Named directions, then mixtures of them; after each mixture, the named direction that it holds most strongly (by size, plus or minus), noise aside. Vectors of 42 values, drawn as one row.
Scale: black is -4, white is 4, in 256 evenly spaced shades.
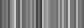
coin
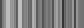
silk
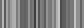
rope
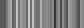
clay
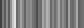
coin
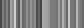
coin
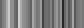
silk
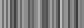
coin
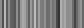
rope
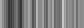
silk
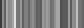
coin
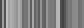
rope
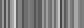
rope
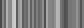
rope
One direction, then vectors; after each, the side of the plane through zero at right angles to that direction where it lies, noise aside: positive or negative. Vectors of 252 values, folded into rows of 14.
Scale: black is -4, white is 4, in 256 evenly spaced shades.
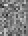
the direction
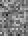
positive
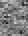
positive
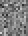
positive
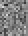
negative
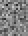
negative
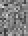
negative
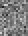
positive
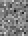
positive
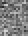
positive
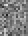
positive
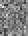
negative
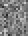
positive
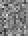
negative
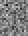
negative
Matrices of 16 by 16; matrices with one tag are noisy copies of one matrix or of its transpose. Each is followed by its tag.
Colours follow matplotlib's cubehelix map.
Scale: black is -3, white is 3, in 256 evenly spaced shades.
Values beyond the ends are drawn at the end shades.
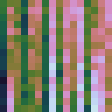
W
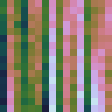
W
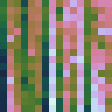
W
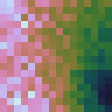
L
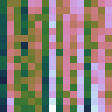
W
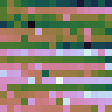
W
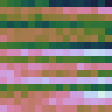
W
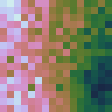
L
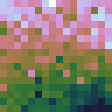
L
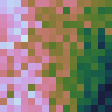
L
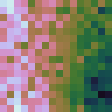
L
